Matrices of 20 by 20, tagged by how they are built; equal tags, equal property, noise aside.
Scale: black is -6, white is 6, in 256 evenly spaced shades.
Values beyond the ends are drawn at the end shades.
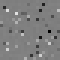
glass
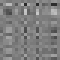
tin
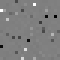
glass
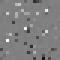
glass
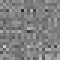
tin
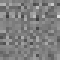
tin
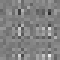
tin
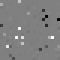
glass
